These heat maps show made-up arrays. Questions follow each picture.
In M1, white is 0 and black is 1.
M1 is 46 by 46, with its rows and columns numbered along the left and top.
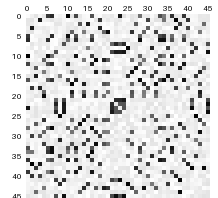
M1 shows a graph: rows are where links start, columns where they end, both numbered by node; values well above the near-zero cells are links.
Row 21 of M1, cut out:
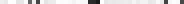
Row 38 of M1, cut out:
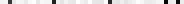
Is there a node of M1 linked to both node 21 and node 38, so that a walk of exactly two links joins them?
yes
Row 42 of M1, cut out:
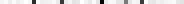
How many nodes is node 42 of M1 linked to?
5
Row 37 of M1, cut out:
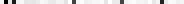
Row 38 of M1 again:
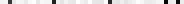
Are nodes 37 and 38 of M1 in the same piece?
yes
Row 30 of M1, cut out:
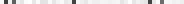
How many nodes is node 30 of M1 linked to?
5
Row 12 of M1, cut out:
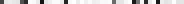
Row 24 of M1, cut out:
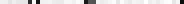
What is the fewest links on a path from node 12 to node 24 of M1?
3
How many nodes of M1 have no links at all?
0
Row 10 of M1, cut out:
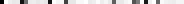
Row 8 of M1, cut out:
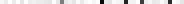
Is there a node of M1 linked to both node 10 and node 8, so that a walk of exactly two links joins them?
no
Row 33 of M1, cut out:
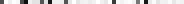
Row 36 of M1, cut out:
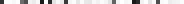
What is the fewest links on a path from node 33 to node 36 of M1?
1
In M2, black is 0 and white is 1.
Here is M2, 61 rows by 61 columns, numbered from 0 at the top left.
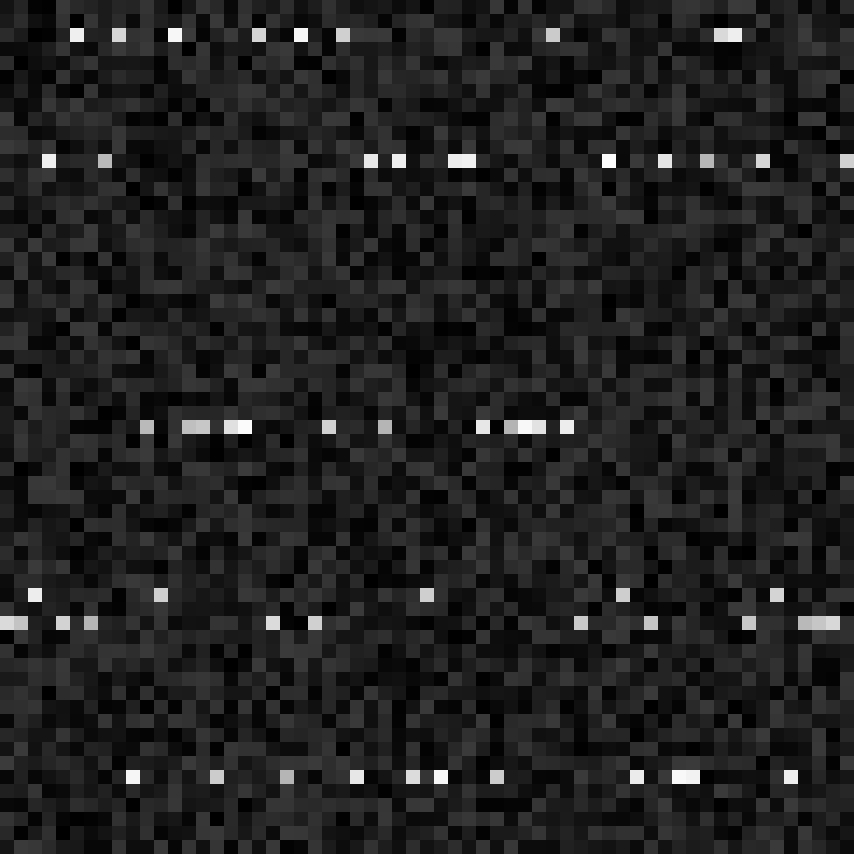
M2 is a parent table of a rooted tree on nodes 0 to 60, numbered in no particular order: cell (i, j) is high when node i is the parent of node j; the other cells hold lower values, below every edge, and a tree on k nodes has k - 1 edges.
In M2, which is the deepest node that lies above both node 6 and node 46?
44
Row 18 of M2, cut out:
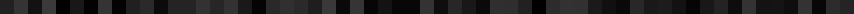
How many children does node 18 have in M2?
0
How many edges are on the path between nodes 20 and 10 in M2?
4
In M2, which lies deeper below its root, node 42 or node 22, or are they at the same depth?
node 22
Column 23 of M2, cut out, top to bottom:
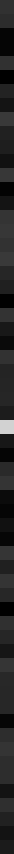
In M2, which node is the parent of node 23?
30
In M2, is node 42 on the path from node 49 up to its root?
yes
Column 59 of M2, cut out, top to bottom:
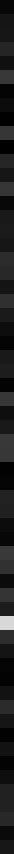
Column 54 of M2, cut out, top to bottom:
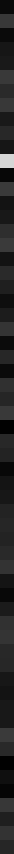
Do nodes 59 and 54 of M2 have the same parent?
no
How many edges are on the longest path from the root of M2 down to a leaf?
2
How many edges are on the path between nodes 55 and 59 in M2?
3
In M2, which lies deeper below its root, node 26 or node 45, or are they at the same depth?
the same depth
